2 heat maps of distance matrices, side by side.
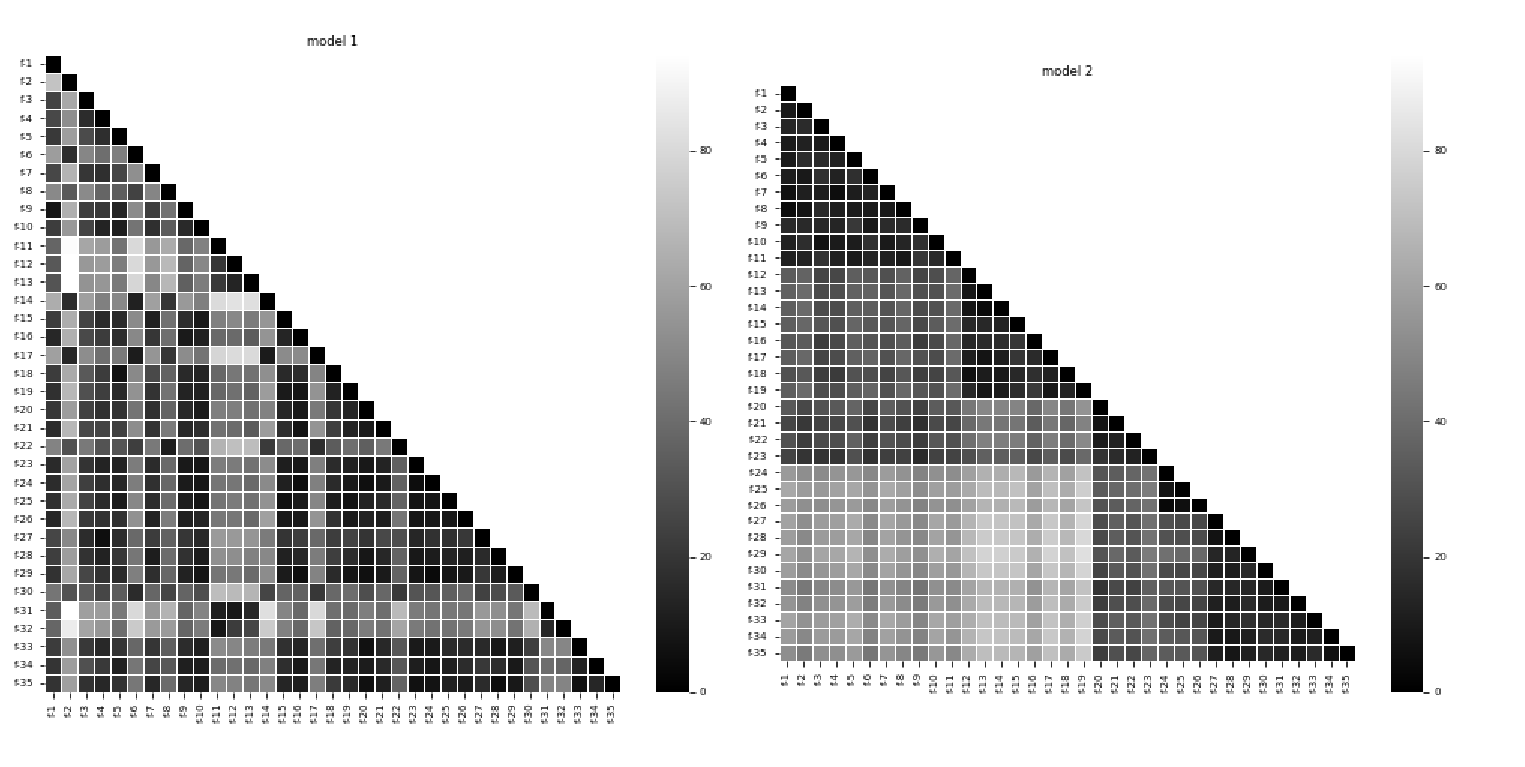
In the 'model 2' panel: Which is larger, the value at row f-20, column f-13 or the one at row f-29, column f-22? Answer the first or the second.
the first
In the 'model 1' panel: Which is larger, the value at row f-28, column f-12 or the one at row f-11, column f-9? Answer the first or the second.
the first
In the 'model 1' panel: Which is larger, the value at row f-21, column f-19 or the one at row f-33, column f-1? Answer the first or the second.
the second
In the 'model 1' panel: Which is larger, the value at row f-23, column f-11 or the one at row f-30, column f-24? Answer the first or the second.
the first
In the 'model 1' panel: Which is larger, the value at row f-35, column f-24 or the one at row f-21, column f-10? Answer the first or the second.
the second
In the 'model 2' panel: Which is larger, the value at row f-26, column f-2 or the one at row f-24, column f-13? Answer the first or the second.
the second
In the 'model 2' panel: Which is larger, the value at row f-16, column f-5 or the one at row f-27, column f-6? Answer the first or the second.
the second
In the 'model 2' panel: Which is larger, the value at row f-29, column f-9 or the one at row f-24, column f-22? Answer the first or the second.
the first
